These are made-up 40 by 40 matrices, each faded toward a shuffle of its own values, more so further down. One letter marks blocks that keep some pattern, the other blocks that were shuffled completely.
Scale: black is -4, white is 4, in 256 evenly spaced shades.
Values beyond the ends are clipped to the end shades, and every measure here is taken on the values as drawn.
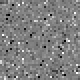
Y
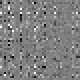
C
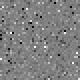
Y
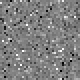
Y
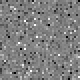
Y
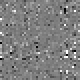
C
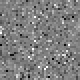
Y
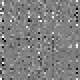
C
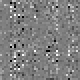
C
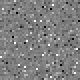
Y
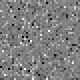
Y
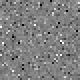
Y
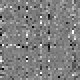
C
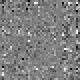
C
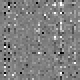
C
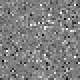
Y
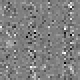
C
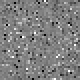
Y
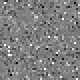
Y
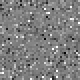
Y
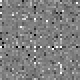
C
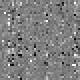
C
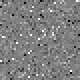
Y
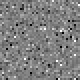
Y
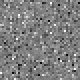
Y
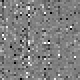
C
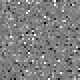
Y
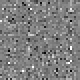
C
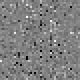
C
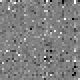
C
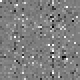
C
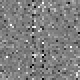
C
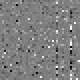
C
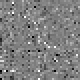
C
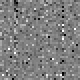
C
